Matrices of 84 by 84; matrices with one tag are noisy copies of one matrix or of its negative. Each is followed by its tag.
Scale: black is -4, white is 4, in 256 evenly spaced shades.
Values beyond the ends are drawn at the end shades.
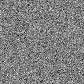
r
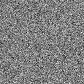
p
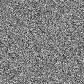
p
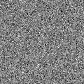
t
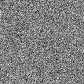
r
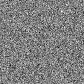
t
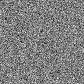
r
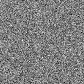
p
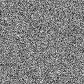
r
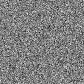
t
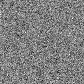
r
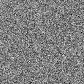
p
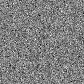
t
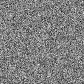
t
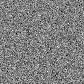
t
